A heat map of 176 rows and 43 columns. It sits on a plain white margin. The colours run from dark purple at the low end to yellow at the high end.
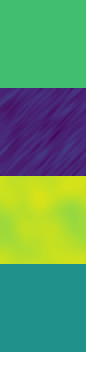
It is made of 4 by 1 panels. Panel 1,1: high, flat. Panel 2,1: very low, slanting up to the right, faint in contrast. Panel 3,1: very high, smooth, faint in contrast. Panel 4,1: middling, flat.
